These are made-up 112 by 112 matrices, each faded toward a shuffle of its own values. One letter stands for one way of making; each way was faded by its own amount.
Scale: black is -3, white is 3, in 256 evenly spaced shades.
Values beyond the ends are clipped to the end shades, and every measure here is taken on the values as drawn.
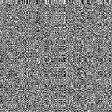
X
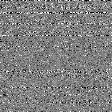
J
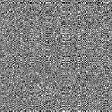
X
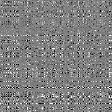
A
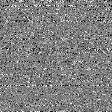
J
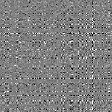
A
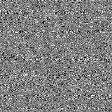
J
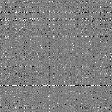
A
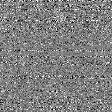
J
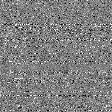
J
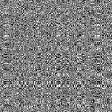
X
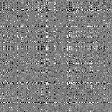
A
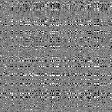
A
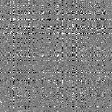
A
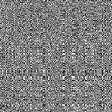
X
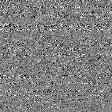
J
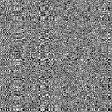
X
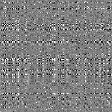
A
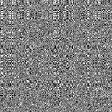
X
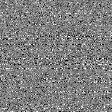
J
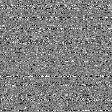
J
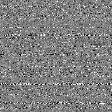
J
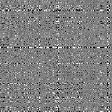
A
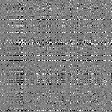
A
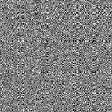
X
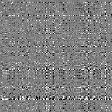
A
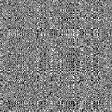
X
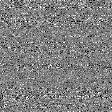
J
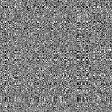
X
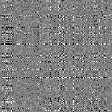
A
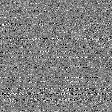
J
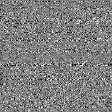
J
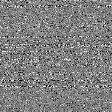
J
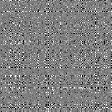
A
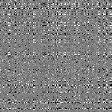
A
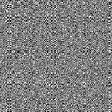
X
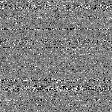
J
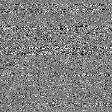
J
